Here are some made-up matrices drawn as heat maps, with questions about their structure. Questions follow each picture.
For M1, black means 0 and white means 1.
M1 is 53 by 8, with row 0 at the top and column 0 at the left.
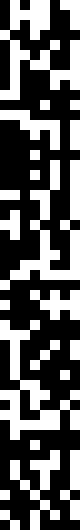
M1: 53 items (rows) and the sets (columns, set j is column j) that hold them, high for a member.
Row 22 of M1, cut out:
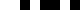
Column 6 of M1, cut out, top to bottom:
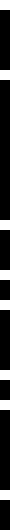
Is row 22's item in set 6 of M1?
yes
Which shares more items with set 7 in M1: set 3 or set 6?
set 3
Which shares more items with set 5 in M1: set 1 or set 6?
set 1
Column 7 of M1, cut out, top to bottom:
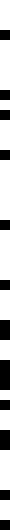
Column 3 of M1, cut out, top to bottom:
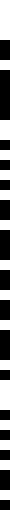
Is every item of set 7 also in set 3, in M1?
no
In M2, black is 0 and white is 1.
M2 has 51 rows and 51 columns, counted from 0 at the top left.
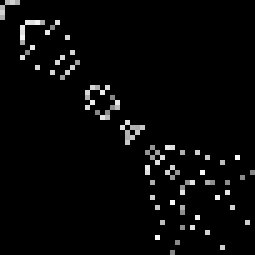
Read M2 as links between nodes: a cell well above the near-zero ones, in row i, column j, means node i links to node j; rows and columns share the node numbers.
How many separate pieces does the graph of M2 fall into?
6
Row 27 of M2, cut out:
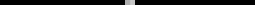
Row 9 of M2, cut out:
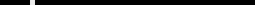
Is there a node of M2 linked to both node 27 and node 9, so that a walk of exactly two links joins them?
no
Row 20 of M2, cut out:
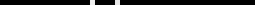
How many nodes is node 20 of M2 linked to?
2
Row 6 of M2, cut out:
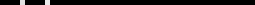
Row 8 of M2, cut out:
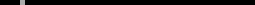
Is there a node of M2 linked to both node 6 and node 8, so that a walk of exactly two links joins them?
yes
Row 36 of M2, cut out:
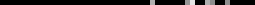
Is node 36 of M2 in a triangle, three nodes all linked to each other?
yes
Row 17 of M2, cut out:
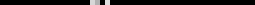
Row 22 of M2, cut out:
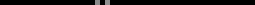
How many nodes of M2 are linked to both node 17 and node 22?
2
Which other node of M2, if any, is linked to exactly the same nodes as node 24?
node 28
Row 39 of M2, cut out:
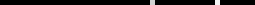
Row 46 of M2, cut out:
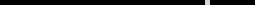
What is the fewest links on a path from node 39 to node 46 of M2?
4
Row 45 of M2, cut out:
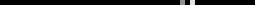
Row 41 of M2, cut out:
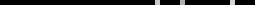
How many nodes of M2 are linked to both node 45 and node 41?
1
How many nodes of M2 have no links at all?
1
